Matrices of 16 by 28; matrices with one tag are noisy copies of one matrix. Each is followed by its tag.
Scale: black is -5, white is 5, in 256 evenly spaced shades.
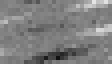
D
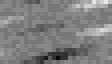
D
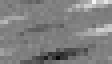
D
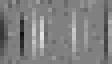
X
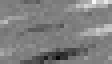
D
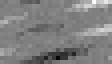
D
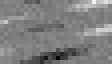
D
